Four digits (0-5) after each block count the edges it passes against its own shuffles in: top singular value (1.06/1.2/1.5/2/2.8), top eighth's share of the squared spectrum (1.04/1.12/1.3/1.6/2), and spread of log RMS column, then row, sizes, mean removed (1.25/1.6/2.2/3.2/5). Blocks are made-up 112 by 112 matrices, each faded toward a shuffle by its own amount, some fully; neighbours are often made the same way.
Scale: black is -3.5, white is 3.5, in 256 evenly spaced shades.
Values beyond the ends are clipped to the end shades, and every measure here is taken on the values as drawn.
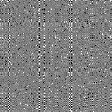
5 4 3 3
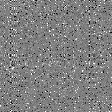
4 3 2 1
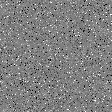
0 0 0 0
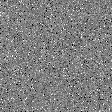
0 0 0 0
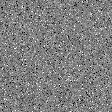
0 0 1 0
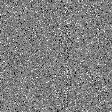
1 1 2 0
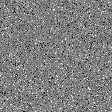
0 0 0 0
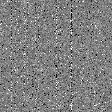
2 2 3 0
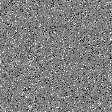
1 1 1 0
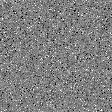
0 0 0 0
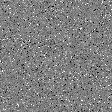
0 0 0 0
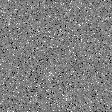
0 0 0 0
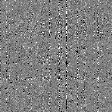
3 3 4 2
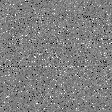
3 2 0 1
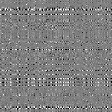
5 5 3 4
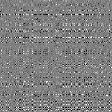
5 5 3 4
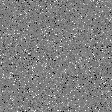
2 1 0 0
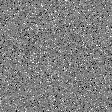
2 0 0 0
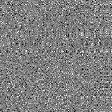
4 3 2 2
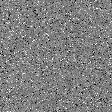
2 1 0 0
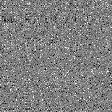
4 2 0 0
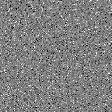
4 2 1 0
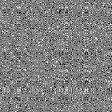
5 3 2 2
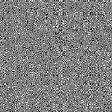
4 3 2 2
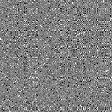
5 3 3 2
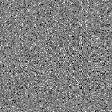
4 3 2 2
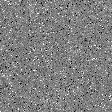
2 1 0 0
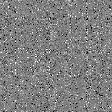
4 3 2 1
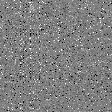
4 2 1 0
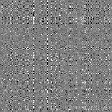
5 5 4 3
